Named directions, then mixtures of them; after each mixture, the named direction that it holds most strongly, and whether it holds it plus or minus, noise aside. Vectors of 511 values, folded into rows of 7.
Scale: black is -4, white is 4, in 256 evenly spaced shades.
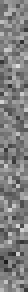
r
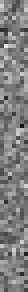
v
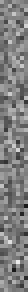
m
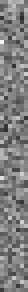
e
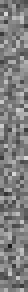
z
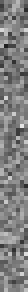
v, minus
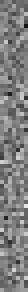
m, minus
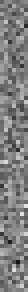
m, minus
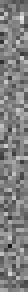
z, plus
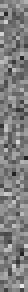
z, minus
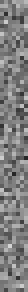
z, minus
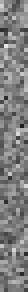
v, plus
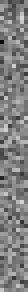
e, minus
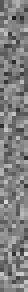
v, minus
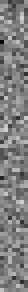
e, minus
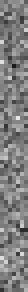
r, minus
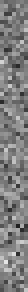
r, minus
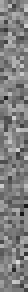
m, plus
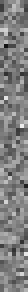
v, minus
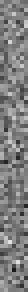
m, plus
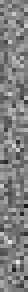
m, plus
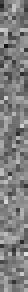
v, minus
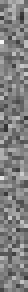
e, plus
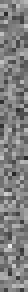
z, minus
